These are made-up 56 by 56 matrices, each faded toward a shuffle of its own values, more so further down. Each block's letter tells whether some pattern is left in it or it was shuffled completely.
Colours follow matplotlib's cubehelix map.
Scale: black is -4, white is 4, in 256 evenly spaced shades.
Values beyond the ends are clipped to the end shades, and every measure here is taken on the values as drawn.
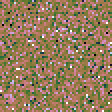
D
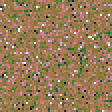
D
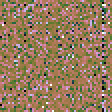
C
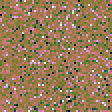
D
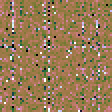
C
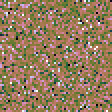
D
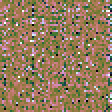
C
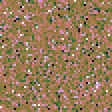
D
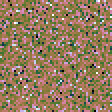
D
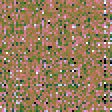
C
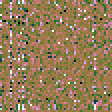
C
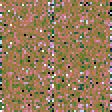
C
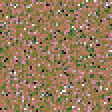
D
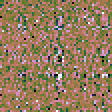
C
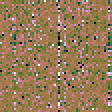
C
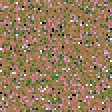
D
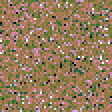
D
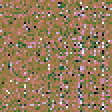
C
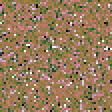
D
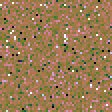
D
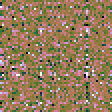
C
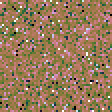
D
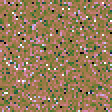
D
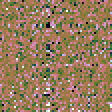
C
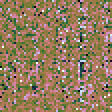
C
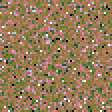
D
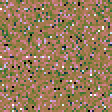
D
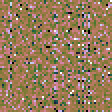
C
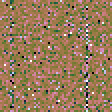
C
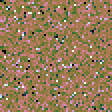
D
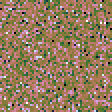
D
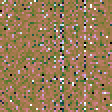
C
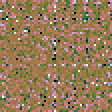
C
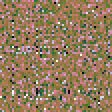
C
